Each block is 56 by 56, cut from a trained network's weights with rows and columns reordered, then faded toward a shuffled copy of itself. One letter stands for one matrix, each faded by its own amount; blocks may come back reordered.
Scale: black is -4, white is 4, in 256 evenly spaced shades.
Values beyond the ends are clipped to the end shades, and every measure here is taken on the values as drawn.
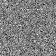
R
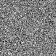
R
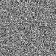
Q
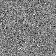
R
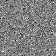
R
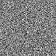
Q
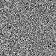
Q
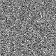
Q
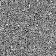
R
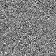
Q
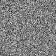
Q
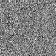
Q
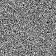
R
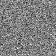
Q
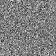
Q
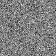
Q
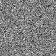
Q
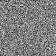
Q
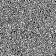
R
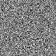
Q
